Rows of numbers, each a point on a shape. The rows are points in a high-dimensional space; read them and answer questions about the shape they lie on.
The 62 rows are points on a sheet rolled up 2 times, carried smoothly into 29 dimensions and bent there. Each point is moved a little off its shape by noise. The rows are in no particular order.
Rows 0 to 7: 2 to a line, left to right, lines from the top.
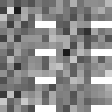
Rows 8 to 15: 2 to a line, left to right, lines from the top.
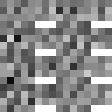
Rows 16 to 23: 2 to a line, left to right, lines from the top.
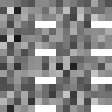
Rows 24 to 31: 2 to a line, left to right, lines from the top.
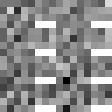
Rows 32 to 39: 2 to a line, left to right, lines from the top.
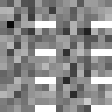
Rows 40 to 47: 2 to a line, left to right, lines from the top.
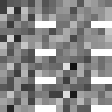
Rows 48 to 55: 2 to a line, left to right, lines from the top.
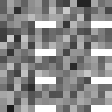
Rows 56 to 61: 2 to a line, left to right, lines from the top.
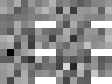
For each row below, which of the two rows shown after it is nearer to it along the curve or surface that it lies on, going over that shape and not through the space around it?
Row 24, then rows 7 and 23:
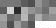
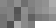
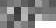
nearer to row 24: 23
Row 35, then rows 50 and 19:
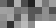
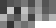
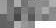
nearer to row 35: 50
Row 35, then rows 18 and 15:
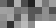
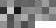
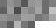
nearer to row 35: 18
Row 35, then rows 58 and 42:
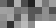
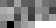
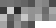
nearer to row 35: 58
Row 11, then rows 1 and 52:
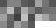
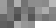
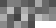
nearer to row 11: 52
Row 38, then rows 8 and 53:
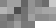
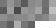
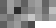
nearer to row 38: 53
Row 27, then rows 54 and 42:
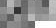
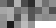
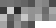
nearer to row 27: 42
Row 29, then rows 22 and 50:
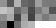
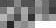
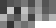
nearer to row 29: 22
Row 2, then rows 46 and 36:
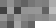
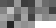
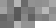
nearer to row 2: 36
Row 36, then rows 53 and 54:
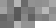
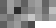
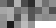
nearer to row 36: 53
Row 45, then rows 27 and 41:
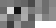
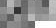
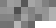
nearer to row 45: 41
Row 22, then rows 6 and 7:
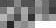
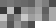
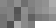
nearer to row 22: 6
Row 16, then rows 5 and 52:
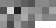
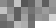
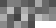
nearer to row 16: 52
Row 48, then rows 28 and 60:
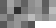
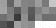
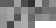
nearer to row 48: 28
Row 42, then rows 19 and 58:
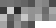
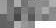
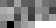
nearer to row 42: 58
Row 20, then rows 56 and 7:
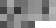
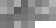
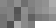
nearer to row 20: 56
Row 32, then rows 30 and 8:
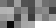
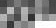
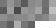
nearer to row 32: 30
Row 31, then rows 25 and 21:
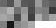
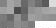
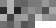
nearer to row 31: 21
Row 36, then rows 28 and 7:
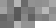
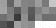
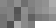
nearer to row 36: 28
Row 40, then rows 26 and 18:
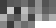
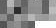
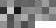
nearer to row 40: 18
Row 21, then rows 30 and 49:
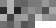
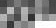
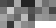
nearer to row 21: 30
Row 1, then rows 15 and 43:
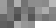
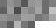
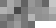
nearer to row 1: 43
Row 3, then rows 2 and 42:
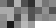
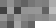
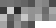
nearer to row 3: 42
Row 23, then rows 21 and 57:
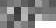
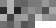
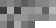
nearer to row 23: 57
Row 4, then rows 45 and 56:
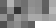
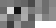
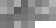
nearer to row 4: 56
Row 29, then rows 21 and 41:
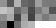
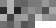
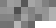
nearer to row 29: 21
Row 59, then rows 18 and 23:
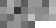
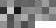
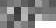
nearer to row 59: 18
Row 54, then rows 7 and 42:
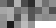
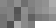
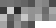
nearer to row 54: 42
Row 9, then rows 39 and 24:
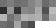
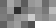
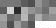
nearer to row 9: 39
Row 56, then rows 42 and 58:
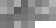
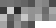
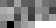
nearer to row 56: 42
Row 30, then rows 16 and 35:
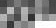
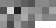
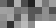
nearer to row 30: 35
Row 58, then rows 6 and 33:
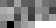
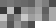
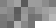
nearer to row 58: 6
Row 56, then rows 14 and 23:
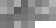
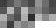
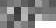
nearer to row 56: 23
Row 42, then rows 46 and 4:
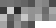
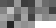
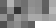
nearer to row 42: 4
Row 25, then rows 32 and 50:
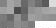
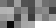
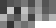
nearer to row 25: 50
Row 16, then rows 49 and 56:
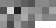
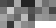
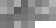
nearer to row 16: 56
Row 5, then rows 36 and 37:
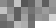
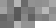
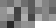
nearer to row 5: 36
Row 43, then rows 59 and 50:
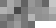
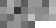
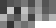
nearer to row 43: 59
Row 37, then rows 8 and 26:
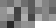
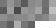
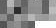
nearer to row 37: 8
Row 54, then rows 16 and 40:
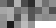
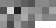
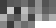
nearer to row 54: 40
